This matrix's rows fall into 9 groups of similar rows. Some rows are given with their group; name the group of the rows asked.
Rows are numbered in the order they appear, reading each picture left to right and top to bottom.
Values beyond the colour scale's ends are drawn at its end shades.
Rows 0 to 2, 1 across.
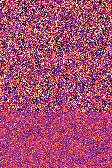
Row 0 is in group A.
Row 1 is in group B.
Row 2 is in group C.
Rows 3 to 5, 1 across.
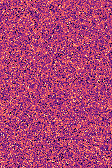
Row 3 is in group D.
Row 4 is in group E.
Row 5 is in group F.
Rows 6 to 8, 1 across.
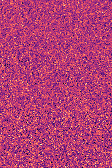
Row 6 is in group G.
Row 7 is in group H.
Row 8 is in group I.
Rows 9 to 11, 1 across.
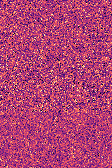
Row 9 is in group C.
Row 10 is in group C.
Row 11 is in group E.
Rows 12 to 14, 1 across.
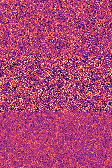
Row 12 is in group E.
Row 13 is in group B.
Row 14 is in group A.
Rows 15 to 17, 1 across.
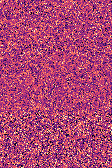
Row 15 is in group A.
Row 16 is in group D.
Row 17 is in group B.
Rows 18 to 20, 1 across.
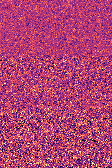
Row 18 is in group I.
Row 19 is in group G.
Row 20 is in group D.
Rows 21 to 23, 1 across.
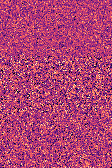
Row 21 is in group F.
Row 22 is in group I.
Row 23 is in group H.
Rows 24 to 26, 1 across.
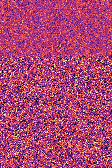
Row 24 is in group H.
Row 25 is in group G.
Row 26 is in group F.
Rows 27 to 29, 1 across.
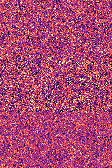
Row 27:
E
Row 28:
D
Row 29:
E
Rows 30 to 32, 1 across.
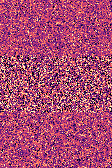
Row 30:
E
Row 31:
H
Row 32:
D
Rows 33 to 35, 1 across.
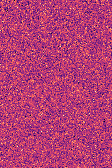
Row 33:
H
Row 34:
C
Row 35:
C
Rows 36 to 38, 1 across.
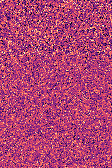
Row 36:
A
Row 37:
H
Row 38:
C
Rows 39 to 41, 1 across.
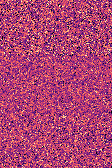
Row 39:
D
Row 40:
F
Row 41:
G
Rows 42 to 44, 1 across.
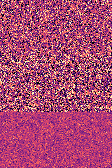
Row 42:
H
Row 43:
I
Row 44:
D
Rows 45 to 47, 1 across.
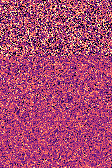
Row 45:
E
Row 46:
F
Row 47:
H
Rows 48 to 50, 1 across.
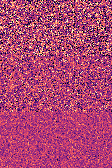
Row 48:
C
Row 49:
G
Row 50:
E
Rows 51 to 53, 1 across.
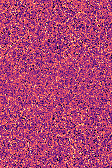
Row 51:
E
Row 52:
A
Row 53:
E
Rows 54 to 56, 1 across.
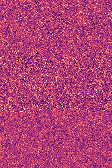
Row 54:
B
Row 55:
A
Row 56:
B
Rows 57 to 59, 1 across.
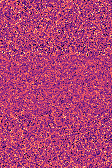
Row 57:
A
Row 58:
F
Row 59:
G
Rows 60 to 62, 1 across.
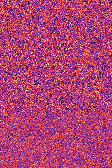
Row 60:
H
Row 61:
F
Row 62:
C
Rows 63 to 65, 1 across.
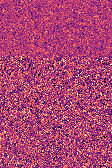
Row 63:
D
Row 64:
G
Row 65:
B
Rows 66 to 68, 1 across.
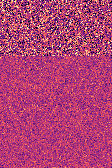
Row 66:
H
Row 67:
A
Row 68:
H
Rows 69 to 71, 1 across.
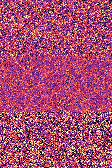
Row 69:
G
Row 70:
H
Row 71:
I
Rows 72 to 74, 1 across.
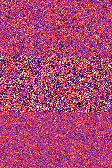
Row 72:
F
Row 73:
D
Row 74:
E
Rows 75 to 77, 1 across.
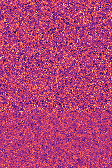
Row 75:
B
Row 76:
A
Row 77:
D
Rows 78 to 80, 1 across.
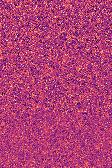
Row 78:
I
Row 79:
D
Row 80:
H
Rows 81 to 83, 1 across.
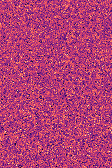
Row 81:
I
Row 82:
I
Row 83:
B
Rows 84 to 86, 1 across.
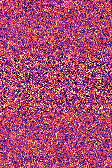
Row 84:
A
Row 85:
I
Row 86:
A
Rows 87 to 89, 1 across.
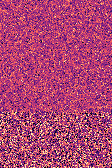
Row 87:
I
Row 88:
G
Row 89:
H
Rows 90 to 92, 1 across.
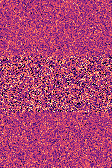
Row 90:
A
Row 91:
D
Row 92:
H
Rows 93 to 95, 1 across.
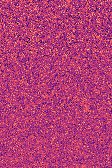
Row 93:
I
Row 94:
H
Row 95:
C
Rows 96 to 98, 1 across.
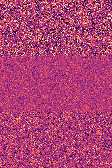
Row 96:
B
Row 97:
H
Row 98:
I
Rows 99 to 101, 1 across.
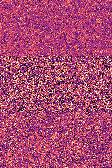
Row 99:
I
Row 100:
F
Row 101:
C
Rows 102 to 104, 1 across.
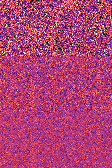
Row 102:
A
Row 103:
I
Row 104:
I
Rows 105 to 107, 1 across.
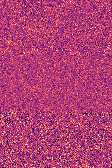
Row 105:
A
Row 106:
G
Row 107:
H
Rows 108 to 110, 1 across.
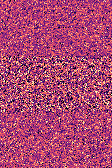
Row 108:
F
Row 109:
F
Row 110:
C
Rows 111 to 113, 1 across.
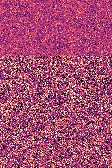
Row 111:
E
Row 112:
E
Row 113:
F
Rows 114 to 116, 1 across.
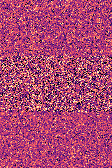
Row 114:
I
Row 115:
D
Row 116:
E
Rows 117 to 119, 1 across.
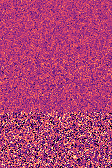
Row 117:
D
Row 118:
B
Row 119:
D
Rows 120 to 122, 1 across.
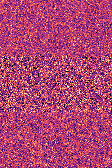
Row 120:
E
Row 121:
H
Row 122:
D
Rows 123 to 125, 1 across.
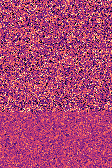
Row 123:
I
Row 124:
A
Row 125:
B
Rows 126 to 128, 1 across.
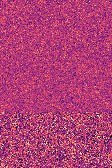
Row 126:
C
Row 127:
F
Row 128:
E
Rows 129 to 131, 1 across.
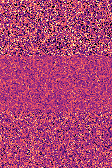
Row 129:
E
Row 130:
E
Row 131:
I
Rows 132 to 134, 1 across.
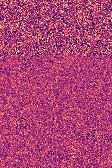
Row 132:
B
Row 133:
A
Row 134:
E
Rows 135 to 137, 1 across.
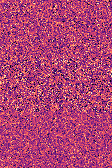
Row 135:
E
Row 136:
B
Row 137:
E
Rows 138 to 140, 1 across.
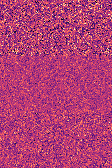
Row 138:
B
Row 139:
H
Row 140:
B
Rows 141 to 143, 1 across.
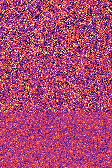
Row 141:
D
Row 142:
E
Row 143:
C
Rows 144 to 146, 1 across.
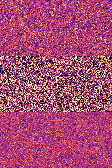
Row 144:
G
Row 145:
A
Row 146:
F
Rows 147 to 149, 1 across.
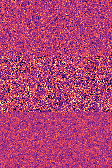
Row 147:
H
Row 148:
E
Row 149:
F
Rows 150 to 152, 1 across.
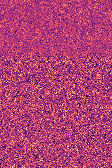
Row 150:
B
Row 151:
I
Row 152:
G
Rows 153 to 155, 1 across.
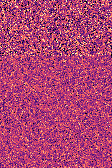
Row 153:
H
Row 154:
G
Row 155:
H
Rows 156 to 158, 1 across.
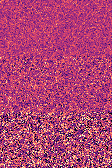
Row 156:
A
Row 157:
A
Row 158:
D
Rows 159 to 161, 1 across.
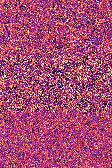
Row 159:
E
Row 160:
B
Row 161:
H
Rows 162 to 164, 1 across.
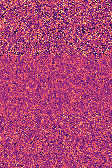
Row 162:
B
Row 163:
E
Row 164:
B
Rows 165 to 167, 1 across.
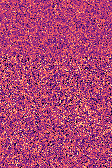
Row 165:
E
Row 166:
H
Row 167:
B
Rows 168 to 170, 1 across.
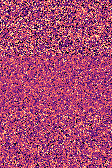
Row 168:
F
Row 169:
G
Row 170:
B
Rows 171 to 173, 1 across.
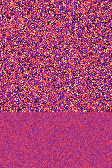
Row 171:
G
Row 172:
G
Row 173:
H
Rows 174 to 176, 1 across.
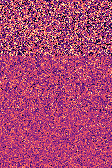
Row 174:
G
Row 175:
B
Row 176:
G
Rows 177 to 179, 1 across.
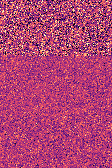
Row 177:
C
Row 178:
C
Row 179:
B
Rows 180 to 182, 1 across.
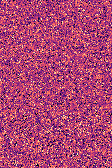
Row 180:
C
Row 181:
I
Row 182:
B
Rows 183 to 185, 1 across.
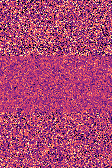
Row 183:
A
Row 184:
B
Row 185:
E
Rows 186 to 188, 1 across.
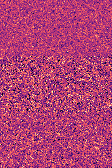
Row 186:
F
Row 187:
D
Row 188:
F
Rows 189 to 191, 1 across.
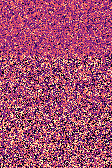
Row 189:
G
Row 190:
B
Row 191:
G
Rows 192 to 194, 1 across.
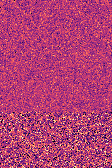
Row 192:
H
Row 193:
C
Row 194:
G
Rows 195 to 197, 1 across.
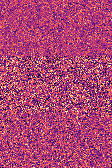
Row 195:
B
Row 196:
C
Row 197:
H
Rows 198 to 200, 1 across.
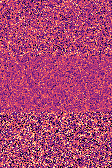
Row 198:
A
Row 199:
H
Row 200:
D
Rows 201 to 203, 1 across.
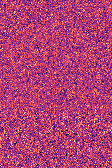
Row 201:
C
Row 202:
I
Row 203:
B
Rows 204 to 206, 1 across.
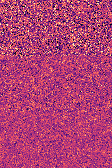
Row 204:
E
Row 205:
D
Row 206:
B
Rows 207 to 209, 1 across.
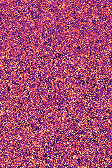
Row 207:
D
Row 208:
E
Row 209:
D
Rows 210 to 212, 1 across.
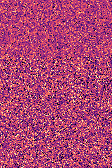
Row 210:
E
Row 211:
E
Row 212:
F
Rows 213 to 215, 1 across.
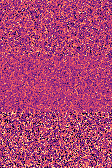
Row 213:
D
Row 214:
G
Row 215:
H
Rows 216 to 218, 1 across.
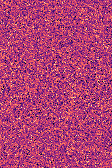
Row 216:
F
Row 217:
E
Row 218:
I
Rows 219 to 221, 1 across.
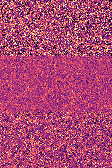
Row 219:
G
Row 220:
E
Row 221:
I
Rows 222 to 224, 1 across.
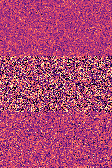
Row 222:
A
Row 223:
B
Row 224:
C
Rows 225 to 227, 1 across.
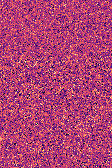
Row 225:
G
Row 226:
I
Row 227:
B
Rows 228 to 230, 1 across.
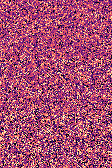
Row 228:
F
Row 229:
B
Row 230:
B
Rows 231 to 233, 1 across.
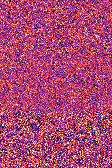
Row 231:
F
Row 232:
E
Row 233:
D
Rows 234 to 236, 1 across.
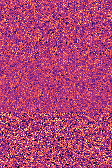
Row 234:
B
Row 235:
B
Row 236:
F
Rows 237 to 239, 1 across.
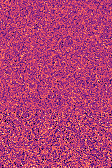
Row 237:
F
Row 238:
E
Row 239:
H
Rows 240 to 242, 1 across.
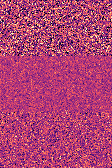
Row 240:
F
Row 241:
I
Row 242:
H
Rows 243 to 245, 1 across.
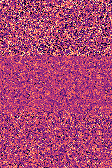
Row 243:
A
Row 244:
I
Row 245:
I
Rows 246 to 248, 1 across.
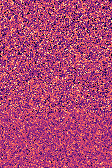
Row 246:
G
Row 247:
C
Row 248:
I
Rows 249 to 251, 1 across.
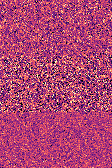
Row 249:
B
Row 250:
E
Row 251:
H
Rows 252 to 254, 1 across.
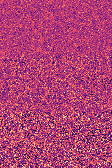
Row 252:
D
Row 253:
E
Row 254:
G
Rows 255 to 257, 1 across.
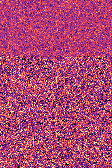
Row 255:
A
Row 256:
A
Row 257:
F
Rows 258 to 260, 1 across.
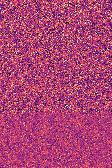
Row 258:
B
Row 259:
G
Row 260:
H
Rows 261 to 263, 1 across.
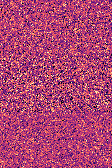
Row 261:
G
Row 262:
F
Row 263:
F
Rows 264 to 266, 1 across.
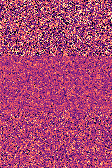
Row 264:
B
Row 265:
I
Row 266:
I
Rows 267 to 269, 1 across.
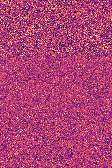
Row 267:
F
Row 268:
C
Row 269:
F
